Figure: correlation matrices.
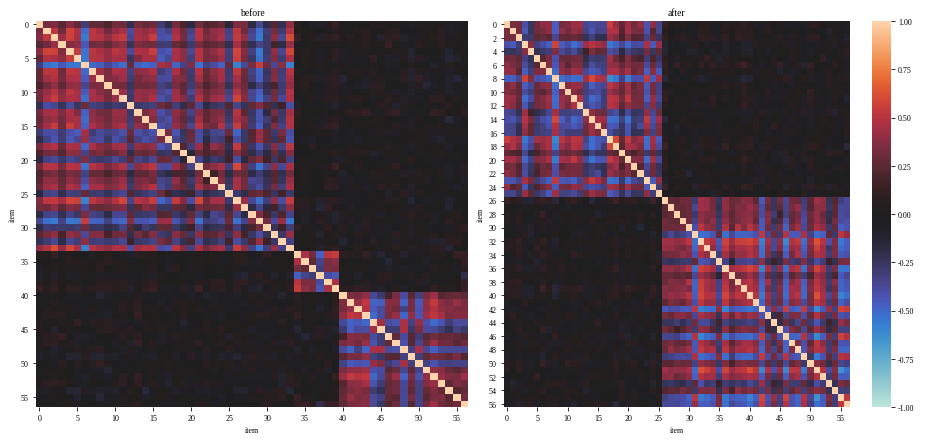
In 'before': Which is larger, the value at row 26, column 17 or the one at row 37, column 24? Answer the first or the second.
the second
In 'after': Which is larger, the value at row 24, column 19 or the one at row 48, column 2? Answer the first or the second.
the first
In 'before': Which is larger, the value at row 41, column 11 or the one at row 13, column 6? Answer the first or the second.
the first
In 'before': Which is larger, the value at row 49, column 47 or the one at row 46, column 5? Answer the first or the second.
the first
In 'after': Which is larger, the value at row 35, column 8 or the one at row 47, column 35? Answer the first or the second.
the first
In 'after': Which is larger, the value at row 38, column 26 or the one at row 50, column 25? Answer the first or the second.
the first
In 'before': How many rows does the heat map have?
57
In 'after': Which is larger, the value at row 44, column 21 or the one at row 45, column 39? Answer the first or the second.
the second
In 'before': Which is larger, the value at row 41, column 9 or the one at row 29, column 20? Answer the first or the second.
the second
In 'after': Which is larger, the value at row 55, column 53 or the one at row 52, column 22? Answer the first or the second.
the first
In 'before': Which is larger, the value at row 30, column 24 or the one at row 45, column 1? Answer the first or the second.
the second
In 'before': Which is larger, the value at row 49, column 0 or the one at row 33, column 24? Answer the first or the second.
the second
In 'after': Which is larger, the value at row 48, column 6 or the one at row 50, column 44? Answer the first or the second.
the first
